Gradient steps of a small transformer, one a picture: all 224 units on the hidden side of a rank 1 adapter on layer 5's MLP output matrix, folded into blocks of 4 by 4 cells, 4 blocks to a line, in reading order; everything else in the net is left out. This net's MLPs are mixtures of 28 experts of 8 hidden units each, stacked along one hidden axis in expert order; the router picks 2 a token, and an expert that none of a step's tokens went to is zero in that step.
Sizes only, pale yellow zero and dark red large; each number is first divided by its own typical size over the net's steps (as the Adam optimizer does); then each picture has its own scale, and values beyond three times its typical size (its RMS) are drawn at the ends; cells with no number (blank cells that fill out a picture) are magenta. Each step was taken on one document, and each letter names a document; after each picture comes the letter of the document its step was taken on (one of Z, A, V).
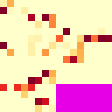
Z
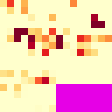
Z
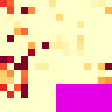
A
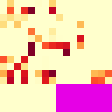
A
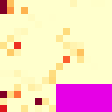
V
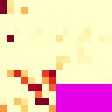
V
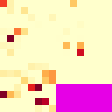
V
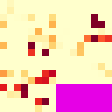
Z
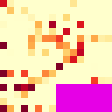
Z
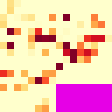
Z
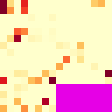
V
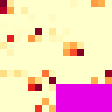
V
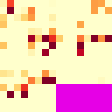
Z
